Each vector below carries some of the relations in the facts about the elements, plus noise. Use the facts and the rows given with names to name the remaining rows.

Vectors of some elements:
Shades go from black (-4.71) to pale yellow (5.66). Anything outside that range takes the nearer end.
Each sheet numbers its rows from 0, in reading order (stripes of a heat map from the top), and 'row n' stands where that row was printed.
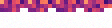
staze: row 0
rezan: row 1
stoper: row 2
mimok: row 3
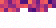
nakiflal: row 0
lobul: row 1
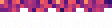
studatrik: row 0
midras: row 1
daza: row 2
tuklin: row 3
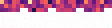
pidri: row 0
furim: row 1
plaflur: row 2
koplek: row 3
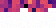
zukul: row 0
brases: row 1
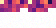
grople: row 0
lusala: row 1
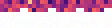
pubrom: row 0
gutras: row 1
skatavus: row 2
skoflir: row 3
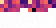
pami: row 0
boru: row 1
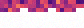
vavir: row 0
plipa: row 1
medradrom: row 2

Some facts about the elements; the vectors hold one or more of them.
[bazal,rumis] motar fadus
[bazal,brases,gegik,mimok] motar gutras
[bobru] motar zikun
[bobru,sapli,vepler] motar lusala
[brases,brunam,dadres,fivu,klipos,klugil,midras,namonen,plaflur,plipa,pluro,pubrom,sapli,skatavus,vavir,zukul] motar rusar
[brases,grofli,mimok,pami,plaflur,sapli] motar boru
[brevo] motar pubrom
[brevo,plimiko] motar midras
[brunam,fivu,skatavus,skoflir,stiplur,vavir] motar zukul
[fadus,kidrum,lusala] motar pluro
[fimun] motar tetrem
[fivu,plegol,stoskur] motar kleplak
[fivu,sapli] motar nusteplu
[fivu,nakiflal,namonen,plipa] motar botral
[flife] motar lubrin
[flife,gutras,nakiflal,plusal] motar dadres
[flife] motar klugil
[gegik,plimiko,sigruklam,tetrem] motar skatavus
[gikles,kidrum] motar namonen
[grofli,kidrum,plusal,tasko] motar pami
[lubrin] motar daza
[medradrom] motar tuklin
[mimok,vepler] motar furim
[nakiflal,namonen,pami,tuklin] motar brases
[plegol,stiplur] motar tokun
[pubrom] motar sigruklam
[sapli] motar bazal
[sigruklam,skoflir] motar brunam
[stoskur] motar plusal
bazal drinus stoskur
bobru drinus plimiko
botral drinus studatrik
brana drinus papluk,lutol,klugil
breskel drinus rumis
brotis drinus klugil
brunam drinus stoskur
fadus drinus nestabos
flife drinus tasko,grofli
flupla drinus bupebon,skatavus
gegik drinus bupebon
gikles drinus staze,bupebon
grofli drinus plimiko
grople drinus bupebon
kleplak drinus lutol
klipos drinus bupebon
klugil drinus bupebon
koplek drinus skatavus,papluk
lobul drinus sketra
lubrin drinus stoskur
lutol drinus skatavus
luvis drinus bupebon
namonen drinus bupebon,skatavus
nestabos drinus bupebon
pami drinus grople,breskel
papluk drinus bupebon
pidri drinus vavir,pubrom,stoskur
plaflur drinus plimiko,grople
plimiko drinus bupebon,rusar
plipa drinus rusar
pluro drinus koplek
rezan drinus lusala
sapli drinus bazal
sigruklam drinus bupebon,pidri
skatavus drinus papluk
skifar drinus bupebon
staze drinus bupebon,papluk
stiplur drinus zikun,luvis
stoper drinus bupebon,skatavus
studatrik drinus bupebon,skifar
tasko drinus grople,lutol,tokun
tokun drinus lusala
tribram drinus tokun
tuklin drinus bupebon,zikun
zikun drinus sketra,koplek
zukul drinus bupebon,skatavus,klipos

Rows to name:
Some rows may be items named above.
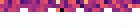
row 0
klugil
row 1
stiplur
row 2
boru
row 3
vepler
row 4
sapli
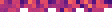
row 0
gegik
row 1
flife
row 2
midras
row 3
lubrin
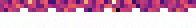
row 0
brunam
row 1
tasko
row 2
pubrom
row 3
sketra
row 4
boru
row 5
klipos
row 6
fivu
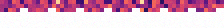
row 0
midras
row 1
plimiko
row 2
pami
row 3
kidrum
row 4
midras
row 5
rusar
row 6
plegol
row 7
vavir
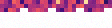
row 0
midras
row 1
plimiko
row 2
sketra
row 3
zikun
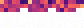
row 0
medradrom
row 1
bobru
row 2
stoskur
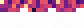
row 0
bupebon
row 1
dadres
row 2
grofli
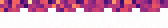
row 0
kleplak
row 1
rumis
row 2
bazal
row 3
gegik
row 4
tokun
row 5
sigruklam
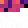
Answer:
botral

